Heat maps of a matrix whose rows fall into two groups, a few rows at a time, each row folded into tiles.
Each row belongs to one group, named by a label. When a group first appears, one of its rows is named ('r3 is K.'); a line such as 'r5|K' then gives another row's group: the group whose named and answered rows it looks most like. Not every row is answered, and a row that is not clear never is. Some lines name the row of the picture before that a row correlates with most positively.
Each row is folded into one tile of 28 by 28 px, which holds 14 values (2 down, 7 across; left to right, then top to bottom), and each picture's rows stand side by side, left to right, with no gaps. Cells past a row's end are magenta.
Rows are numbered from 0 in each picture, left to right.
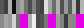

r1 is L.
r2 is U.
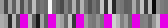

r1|L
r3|U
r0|U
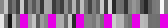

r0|L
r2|U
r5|L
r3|U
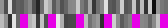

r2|L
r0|U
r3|L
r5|U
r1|L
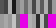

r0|U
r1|U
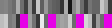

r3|L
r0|L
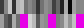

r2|U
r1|L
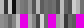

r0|U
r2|L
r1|U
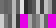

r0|L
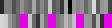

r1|L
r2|U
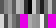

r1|L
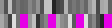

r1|L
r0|U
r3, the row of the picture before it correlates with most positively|0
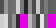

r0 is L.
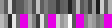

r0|U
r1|U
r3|U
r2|L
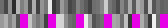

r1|L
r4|U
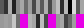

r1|U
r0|U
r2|U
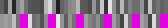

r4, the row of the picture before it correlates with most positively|1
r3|U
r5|U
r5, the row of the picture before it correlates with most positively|1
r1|L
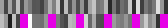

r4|U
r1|L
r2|U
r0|U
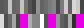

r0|L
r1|U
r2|L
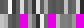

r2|L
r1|U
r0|L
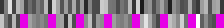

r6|L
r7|L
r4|U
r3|L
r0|L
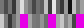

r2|U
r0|L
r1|U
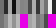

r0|U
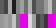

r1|L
